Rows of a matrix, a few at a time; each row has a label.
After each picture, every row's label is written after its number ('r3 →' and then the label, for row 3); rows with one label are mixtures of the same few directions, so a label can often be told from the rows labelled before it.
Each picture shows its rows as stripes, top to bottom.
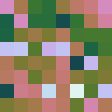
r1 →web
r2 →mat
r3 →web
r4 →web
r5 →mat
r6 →web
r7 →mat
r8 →mat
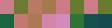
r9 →mat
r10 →web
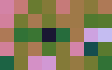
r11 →web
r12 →mat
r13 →web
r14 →mat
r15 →web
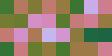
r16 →mat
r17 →web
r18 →web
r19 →mat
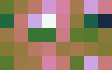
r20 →mat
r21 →web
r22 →web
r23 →web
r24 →mat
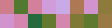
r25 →mat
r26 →web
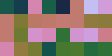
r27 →web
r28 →mat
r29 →web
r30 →mat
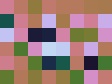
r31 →web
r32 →mat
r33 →web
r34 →mat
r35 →mat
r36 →mat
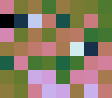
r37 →mat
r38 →web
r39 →mat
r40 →mat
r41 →mat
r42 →web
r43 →mat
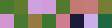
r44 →web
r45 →mat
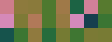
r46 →mat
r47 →mat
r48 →web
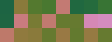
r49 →web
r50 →mat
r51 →mat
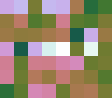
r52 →web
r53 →web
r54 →mat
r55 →mat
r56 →mat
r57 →mat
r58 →web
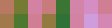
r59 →web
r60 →web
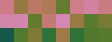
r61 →web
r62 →web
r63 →web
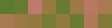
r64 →web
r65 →mat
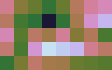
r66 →web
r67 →web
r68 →mat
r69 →mat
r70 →web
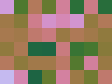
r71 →mat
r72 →mat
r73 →web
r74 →web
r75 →mat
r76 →web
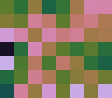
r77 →web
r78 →web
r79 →web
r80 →web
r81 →mat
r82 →web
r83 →mat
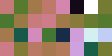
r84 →mat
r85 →web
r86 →web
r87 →mat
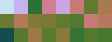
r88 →web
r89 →mat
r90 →web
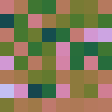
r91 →web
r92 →web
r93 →web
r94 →web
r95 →mat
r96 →web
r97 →web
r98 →mat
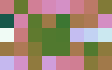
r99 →mat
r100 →mat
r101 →web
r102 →mat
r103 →web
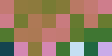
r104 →web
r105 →mat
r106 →web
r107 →mat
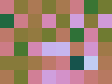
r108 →mat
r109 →mat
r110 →mat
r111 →mat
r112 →mat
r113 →mat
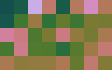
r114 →web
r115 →web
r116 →web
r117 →mat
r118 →mat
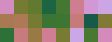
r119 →web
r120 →mat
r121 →mat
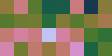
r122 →mat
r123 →web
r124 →web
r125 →mat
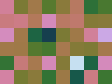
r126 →mat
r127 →web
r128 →web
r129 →web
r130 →mat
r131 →mat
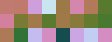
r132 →web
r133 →mat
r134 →web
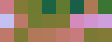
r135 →mat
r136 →web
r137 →mat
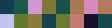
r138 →web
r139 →mat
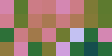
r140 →mat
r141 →mat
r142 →mat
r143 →web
